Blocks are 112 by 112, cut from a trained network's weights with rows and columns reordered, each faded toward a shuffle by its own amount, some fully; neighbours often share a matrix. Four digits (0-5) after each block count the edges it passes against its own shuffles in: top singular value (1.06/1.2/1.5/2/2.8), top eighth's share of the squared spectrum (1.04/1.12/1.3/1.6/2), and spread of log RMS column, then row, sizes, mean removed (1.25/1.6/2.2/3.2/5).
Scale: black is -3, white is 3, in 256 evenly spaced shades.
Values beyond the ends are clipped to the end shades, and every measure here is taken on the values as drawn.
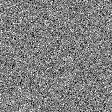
1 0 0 0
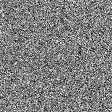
0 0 0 0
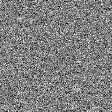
2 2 2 0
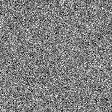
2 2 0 1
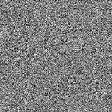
3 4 2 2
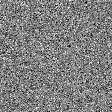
0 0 0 0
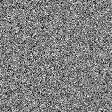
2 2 0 0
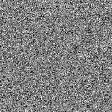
2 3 1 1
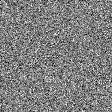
1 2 0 0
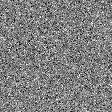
0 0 0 0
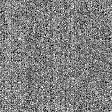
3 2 0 2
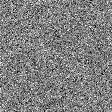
0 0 0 0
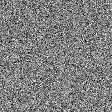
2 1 0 0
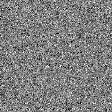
2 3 1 3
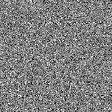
2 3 0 3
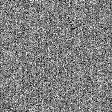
2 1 0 1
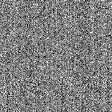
2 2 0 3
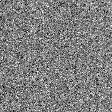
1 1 0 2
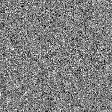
2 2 0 2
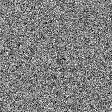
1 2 0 0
